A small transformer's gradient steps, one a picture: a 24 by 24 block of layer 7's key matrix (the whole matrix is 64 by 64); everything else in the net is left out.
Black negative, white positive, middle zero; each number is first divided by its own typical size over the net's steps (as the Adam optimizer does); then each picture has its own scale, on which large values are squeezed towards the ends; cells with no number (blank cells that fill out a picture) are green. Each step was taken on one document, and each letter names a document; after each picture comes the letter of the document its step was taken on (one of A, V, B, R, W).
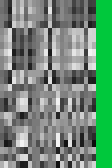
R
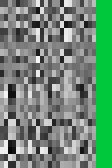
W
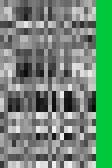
R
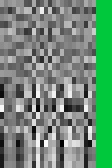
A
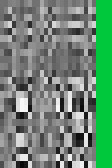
R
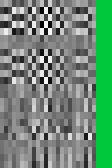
A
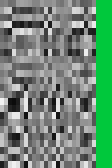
R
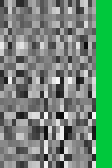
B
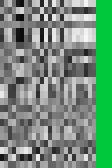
W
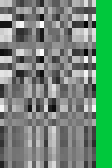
A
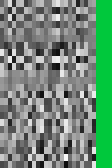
B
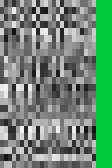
W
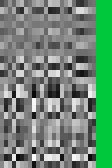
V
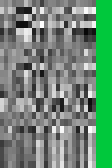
A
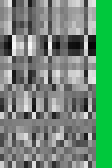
R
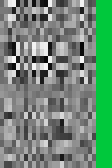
B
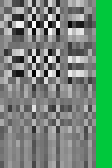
A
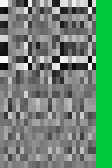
B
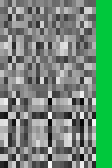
B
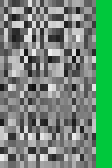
W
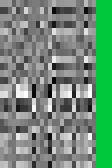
A
